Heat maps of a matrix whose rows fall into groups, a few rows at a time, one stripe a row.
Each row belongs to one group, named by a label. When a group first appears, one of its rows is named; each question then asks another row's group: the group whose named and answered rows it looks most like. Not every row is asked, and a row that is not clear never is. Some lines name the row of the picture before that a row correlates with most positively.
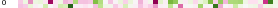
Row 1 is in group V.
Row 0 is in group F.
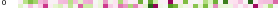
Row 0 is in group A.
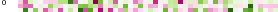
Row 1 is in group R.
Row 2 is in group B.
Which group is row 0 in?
V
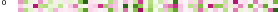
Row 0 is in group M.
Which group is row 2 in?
M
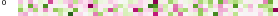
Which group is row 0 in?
F
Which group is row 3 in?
V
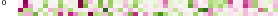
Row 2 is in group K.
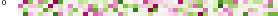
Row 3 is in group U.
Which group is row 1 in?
F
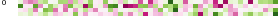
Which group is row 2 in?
M
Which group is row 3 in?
U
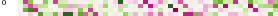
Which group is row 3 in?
U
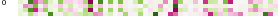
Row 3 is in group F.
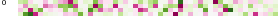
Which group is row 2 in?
B
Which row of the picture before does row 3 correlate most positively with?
2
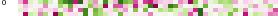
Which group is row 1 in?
V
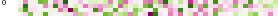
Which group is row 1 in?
U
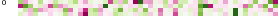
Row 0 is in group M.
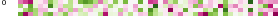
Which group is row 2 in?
A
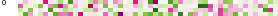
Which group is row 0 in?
V
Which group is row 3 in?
U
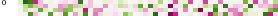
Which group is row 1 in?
A
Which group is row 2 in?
U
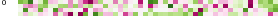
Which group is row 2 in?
U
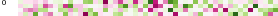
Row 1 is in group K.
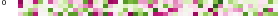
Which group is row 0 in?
F
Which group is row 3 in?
K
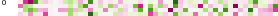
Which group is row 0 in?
B
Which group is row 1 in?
M
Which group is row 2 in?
A
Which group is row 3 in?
R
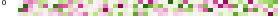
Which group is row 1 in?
U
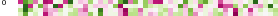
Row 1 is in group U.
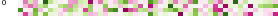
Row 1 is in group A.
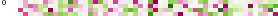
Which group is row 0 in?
V
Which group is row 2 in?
F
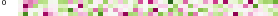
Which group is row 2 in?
V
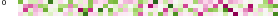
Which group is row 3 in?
M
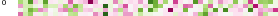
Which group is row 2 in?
A
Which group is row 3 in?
K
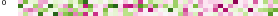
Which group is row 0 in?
M
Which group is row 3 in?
U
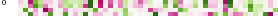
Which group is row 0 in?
B
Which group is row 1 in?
B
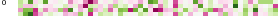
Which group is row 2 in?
K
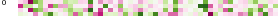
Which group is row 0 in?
B
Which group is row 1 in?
K
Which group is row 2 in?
B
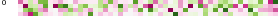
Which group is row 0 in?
M
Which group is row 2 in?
A
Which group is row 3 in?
B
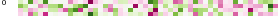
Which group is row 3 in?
R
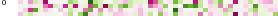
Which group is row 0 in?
R
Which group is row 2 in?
B
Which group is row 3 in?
M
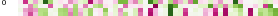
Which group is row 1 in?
F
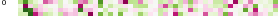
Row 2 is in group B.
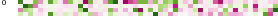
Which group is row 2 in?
M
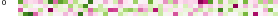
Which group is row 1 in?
M
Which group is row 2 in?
F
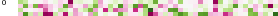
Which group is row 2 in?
V
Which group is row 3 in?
K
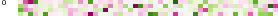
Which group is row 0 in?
B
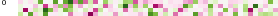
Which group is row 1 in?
K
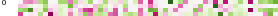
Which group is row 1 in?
V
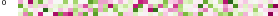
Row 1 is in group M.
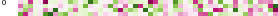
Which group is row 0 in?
R
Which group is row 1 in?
M
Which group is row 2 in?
U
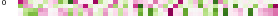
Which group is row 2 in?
A
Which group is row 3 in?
A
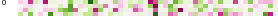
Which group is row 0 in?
R
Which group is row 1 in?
V
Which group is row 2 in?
V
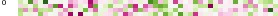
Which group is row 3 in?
U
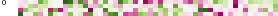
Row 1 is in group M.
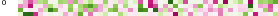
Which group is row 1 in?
R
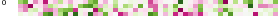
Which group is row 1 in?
R
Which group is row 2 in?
V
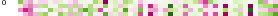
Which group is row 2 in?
R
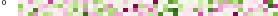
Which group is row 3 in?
M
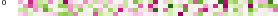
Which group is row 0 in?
F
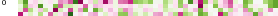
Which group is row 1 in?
U
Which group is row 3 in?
K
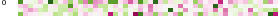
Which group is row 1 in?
V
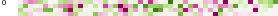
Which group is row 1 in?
U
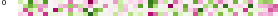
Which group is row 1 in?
A
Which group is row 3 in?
R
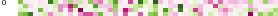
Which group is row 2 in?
U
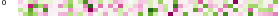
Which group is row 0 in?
M
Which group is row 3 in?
A
